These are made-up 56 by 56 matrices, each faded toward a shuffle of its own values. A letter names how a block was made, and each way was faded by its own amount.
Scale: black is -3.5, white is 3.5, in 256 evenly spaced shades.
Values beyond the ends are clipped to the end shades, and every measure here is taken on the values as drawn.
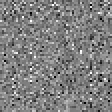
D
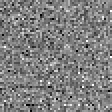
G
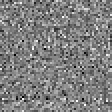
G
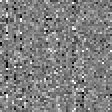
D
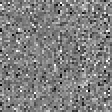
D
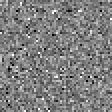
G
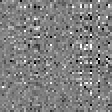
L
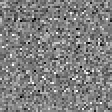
G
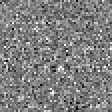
G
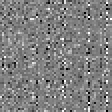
L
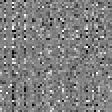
L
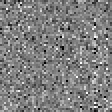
D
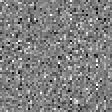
D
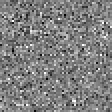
G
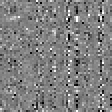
L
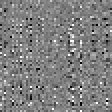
L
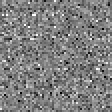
G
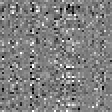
L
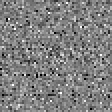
G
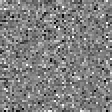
D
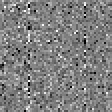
D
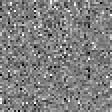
D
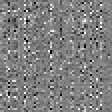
L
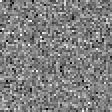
G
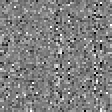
D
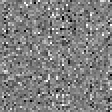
D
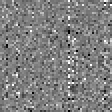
D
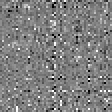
L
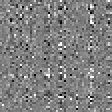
L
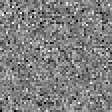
G
